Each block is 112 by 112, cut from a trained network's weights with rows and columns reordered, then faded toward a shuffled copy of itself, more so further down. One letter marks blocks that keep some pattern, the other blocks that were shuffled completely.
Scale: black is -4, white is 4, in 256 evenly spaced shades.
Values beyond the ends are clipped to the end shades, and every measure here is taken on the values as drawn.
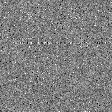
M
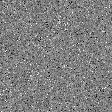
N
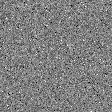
N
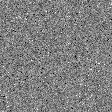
N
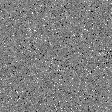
N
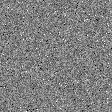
N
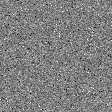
N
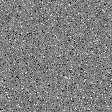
N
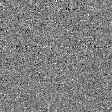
M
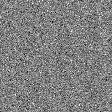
M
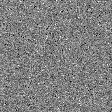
N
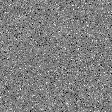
N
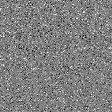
M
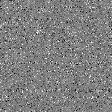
M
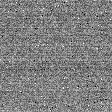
M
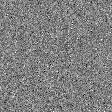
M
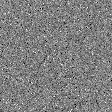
N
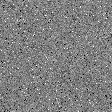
N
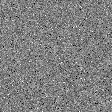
N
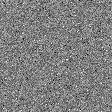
N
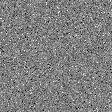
N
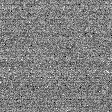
M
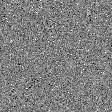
N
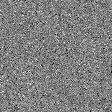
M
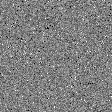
N
